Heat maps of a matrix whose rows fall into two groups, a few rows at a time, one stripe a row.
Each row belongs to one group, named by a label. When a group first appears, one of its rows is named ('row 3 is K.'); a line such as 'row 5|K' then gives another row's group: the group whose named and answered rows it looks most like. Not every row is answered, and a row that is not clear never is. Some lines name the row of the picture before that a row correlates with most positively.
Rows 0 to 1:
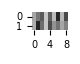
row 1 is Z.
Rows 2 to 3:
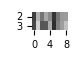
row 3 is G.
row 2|G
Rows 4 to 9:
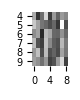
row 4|Z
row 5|Z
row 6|G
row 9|Z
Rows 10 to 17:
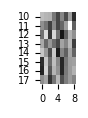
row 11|Z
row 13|Z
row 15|G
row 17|G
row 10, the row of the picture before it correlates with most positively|5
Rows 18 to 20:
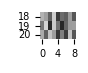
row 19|G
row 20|Z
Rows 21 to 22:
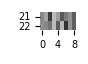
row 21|G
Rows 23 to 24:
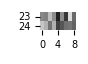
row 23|Z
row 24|Z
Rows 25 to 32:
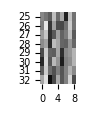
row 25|Z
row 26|G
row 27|G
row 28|G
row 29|G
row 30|G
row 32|G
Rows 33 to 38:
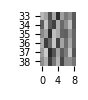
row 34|G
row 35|G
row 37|G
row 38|G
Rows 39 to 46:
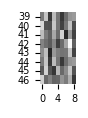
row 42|Z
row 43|G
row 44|G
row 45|G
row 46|Z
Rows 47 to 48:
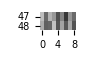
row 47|Z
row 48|Z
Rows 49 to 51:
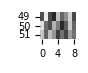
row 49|G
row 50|Z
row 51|Z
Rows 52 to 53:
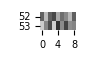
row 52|G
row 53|Z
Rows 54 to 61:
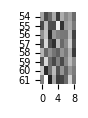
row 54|Z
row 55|G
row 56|G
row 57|G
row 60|Z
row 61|G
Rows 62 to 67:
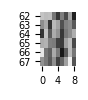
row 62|Z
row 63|G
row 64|G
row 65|Z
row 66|Z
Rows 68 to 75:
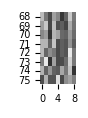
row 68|Z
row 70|G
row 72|Z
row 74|Z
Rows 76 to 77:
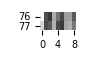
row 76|Z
